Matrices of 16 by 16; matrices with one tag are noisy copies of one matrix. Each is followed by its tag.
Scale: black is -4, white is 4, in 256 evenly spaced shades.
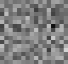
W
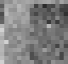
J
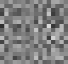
W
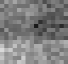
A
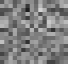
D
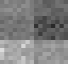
A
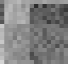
J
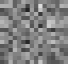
D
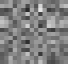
D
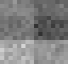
A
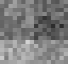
A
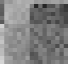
J
